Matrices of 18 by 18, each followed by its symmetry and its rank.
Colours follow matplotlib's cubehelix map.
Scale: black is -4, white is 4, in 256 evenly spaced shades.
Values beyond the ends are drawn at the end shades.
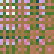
symmetric, rank two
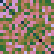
symmetric, full rank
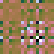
symmetric, rank two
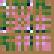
symmetric, rank two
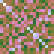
symmetric, full rank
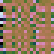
neither, rank two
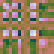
symmetric, rank two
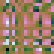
neither, rank two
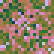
symmetric, full rank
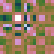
symmetric, rank two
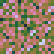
symmetric, full rank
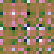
symmetric, rank two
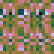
neither, rank two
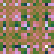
symmetric, rank two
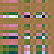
neither, rank one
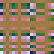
neither, rank one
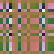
neither, rank one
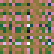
neither, rank two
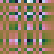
neither, rank one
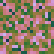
symmetric, full rank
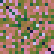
symmetric, full rank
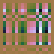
neither, rank one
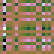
neither, rank one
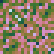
symmetric, full rank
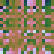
neither, rank two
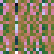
neither, rank two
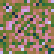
symmetric, full rank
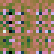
neither, rank two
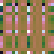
neither, rank one
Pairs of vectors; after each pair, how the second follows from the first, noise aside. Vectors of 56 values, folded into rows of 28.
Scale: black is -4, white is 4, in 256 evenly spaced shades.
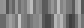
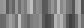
copied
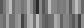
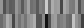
reversed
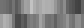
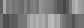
reversed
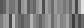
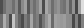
copied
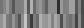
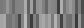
copied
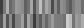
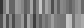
copied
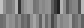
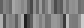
reversed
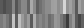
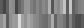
reversed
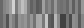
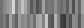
copied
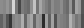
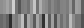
copied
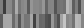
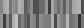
reversed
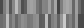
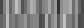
copied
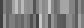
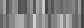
reversed
